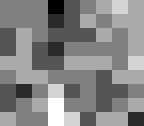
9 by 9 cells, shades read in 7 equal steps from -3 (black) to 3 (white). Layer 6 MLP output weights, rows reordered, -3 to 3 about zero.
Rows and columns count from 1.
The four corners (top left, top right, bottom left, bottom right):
0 1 1 -2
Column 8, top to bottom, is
2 1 0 0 0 1 -1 0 1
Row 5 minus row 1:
1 1 -1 2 2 1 0 -2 1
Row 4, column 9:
1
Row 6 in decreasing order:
1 1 1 1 0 0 0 0 -1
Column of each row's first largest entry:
8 6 2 2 9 2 4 4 4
